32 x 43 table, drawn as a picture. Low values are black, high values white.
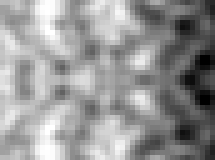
Slope: up to the left. Grain: blotchy. Lone odd cells: none. Mirror symmetry: top to bottom.
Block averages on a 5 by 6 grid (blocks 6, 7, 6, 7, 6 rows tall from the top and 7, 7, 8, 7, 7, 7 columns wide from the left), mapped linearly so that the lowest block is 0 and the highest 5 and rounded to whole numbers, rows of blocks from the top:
454421
443320
444320
443320
454421
